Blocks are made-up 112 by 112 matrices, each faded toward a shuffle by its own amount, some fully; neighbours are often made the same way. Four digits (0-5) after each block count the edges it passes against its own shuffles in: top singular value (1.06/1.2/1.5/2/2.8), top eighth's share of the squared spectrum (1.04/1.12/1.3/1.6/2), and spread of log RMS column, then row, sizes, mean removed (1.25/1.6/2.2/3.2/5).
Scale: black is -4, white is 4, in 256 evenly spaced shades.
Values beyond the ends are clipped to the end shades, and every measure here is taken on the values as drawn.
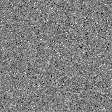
0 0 0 0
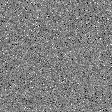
0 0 0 0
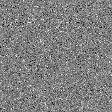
1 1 0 2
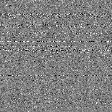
2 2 0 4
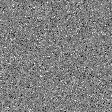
0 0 0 0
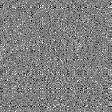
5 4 2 3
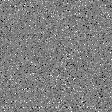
3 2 0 1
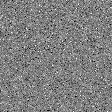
0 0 0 0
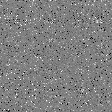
3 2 0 1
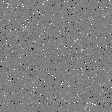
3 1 0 0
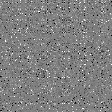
4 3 1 2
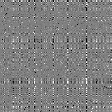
5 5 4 3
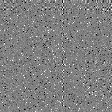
4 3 1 1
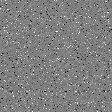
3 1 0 0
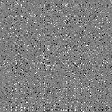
4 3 2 2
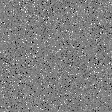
2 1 0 0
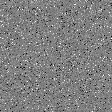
2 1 0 0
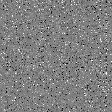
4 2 1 1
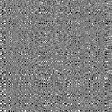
5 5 3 3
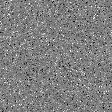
0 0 0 0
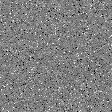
1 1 0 0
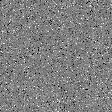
1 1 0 0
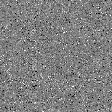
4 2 0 1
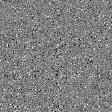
3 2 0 1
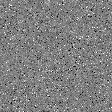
1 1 0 0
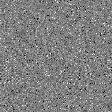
3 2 1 1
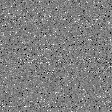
1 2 0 2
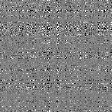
2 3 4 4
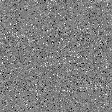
0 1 1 1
